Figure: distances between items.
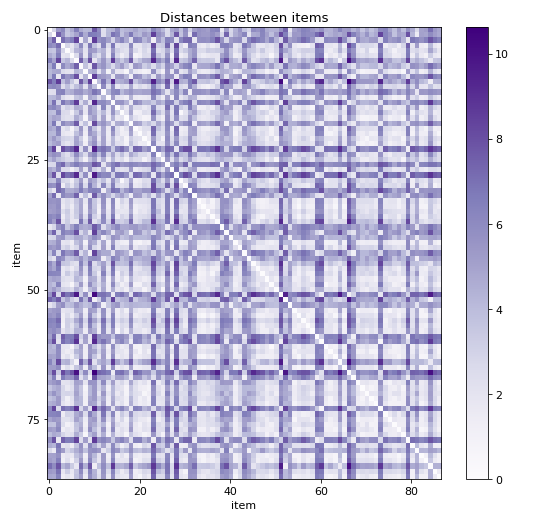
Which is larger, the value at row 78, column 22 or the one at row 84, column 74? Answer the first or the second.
the second
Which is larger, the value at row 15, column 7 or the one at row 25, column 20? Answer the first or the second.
the first
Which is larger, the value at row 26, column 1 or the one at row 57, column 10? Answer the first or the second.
the second
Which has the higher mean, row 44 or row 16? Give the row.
44
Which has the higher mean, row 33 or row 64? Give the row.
64
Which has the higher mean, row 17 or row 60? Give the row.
60
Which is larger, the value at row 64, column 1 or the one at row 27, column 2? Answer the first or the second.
the second
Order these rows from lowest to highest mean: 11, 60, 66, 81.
11, 81, 60, 66
